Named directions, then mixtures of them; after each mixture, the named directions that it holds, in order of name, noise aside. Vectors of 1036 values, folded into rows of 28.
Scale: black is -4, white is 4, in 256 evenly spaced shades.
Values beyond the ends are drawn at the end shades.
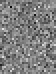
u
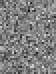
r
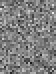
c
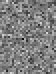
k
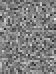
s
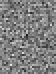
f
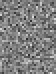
c, s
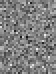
f, r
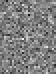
f, k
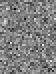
c, s, u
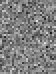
k, u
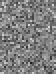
c, k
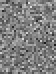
f, k, u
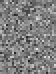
k, r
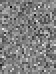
u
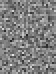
f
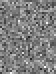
c, k, u
